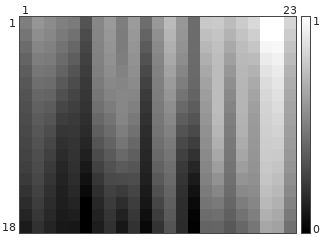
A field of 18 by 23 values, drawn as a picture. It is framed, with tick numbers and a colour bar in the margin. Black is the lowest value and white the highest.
There is an overall slope up to the top right. The top right is the ninth with the highest average. The ninth with the lowest average is the bottom left. Streaks run downward.
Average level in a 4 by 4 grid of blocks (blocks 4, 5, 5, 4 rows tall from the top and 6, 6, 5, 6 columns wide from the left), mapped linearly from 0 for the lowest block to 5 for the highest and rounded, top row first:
2 3 4 5 / 1 2 3 4 / 1 1 2 4 / 0 0 1 3
